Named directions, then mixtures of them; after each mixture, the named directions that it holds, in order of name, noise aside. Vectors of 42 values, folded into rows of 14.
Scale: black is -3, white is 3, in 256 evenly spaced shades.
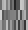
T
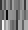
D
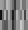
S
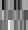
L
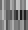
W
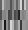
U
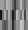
S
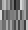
T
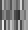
D, U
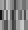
S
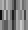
S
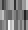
L, W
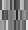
D, T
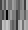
D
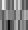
D, L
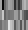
L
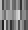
D, U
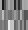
L
